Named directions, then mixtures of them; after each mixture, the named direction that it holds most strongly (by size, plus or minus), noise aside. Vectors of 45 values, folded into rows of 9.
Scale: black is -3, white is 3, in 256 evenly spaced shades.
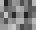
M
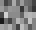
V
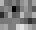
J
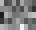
V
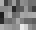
J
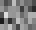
V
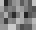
M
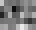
J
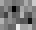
J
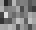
V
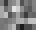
J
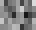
M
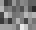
V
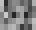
M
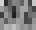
M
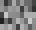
V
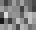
V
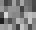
V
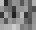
M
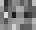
M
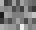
V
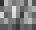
J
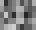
M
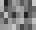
M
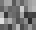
V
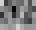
J
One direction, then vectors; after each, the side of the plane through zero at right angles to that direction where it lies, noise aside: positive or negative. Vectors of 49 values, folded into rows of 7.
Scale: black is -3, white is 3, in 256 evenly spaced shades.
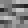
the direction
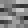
positive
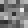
positive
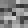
positive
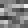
negative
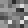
negative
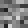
positive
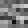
negative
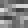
negative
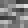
negative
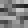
positive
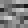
positive
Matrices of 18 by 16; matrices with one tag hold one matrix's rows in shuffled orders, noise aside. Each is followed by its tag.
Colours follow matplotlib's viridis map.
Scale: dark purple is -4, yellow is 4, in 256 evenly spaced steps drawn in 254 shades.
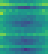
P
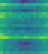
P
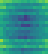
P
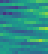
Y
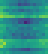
P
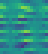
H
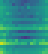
P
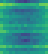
P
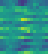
H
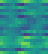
H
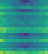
P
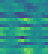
H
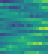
Y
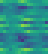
H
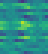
H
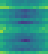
P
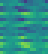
H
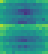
P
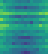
P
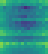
P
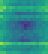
P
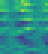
H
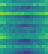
P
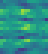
H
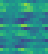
H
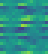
H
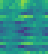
H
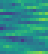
Y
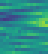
Y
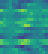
H
